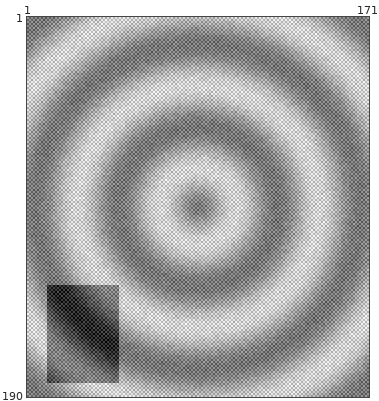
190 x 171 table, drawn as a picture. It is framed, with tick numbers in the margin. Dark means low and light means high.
Concentric rings centre on the centre. In the bottom left lies a patch that is lower than the rest. The ninth with the lowest average is the bottom left. The values follow a bell shape.
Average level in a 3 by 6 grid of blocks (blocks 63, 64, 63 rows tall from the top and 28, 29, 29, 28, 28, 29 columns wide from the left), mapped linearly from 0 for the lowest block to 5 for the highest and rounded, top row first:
4 4 3 3 4 4 / 3 3 5 5 3 3 / 0 1 3 3 4 4
